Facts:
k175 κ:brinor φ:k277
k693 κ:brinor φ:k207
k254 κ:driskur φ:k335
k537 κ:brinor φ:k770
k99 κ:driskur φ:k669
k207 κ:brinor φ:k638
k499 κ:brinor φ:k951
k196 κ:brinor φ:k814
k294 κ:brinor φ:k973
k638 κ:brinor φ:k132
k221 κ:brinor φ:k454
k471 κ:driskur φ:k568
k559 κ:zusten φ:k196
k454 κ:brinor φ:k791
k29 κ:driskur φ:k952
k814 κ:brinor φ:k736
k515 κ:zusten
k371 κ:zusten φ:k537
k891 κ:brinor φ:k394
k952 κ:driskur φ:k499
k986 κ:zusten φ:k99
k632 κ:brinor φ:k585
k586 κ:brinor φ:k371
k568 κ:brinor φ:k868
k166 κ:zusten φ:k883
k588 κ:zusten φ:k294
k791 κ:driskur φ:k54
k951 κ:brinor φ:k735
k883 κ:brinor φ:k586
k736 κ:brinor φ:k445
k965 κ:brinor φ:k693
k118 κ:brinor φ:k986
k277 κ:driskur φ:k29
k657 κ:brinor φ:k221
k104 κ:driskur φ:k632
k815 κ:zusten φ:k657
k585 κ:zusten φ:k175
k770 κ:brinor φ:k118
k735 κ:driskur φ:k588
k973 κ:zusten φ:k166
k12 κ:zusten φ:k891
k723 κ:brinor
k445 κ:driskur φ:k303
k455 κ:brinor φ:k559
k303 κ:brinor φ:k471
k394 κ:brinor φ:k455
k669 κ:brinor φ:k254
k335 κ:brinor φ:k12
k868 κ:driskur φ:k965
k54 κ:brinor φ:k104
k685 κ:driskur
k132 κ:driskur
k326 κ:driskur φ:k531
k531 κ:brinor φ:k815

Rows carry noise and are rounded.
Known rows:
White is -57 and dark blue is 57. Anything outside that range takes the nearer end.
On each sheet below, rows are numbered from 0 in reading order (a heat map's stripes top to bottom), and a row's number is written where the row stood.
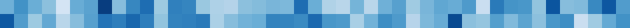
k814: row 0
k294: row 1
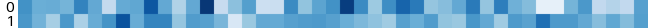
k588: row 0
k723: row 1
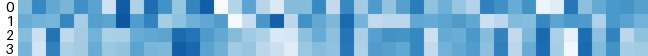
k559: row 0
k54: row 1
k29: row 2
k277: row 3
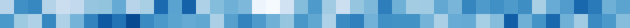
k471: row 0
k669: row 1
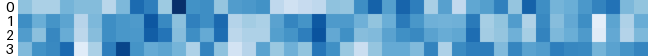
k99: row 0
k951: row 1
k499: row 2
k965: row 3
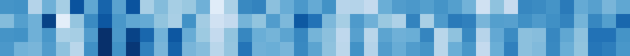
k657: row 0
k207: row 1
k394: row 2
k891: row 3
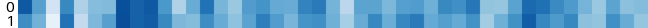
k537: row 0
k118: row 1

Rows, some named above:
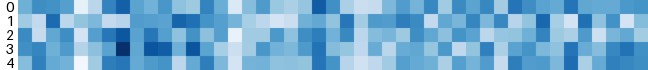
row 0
k568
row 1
k952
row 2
k175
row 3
k455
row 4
k303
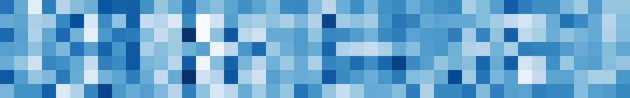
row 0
k770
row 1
k815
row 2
k371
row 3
k454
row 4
k986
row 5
k166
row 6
k965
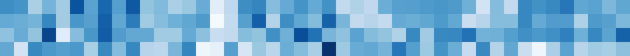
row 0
k657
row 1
k54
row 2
k638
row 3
k585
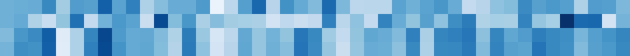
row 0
k54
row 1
k326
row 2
k965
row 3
k965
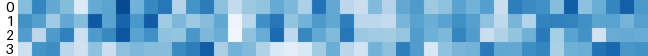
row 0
k736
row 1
k221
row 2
k632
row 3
k445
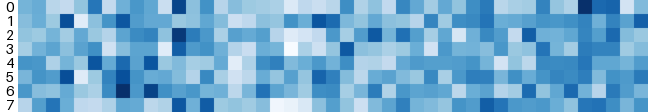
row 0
k326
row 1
k638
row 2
k254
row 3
k791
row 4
k657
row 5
k693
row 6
k335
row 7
k868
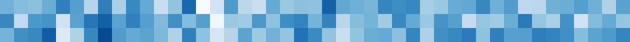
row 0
k515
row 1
k175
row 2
k965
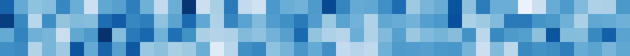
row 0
k973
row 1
k586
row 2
k196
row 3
k657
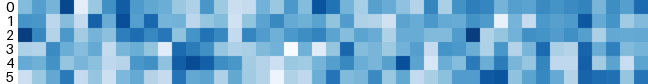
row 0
k207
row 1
k531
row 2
k883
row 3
k104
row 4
k735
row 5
k132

